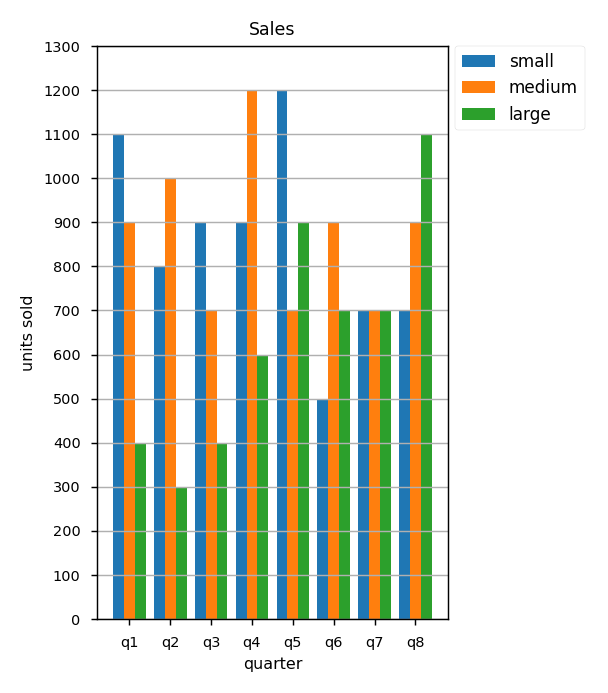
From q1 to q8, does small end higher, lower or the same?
lower
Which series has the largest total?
medium
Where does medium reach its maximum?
q4
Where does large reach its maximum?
q8
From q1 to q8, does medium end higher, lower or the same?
the same
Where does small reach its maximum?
q5
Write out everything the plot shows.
Title: Sales
x-axis: quarter, ticks q1 q2 q3 q4 q5 q6 q7 q8
y-axis: units sold, ticks 0 100 200 300 400 500 600 700 800 900 1000 1100 1200 1300
Legend: small, medium, large
Values:
small: 1100 800 900 900 1200 500 700 700
medium: 900 1000 700 1200 700 900 700 900
large: 400 300 400 600 900 700 700 1100
